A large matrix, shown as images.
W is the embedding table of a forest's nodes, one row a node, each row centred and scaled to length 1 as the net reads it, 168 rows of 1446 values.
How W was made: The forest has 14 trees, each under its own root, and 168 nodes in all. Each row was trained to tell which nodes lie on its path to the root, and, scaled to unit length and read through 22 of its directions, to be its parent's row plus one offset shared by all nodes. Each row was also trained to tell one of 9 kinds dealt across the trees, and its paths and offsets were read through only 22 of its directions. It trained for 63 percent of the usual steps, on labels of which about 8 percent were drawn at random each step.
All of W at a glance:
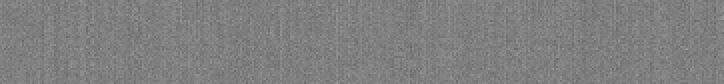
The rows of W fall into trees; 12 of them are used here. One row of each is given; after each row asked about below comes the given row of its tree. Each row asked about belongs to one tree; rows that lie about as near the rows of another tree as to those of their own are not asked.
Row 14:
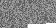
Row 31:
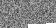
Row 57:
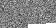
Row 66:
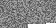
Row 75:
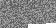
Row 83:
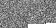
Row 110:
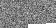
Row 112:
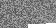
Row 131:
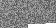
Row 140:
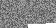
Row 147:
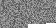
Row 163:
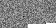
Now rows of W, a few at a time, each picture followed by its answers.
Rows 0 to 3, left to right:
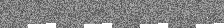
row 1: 147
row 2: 140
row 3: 140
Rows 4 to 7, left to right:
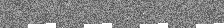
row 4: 110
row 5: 14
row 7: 83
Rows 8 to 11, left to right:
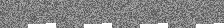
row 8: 163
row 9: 83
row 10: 83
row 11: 75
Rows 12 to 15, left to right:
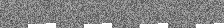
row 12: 131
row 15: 163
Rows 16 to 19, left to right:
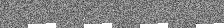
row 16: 57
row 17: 31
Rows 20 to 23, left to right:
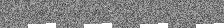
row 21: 57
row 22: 66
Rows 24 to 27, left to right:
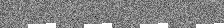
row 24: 163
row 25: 31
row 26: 83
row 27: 110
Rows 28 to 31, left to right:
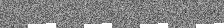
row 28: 147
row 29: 131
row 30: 31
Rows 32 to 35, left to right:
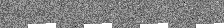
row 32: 112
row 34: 110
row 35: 31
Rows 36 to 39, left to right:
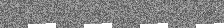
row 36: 57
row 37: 57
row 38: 140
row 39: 31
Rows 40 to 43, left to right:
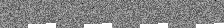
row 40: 131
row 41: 110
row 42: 110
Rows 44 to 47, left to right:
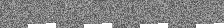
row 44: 14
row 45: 66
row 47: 147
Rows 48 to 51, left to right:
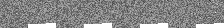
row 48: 112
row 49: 57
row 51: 31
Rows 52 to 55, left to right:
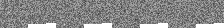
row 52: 75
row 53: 140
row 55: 147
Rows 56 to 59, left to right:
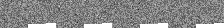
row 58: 140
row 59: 147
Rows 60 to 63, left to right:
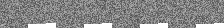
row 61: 131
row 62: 140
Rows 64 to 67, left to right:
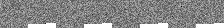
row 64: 75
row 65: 31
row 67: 147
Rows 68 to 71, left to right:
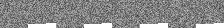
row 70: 147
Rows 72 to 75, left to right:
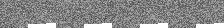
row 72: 163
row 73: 131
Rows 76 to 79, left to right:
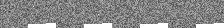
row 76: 110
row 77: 14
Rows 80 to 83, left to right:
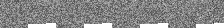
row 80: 110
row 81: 75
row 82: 140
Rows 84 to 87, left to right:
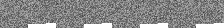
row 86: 57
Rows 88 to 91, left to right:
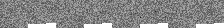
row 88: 163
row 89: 140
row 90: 131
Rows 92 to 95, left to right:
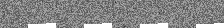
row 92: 112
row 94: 57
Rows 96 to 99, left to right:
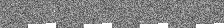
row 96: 31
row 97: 163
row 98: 14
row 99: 31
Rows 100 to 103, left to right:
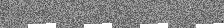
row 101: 110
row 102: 112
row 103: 140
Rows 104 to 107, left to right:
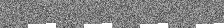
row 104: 110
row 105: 131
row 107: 57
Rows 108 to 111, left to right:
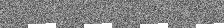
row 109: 131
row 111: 110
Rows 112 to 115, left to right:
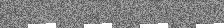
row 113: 31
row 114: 66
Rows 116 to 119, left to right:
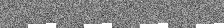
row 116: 140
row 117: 140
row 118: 163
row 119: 147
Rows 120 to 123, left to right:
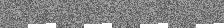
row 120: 110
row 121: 75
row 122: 131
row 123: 140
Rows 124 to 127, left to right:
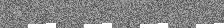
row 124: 110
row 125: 14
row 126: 131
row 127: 110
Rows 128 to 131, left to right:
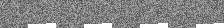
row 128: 14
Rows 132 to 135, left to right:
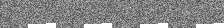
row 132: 83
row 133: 131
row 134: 31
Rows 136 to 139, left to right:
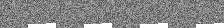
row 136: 14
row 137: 57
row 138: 147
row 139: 14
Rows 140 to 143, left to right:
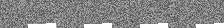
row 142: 66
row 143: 83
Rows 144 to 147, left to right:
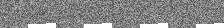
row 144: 31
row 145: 75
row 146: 31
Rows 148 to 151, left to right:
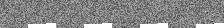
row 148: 66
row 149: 66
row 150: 140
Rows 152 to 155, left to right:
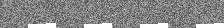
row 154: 31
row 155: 66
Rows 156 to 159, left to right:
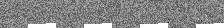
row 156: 75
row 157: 131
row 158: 66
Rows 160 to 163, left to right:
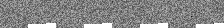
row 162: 110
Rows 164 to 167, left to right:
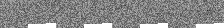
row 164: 131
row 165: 66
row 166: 140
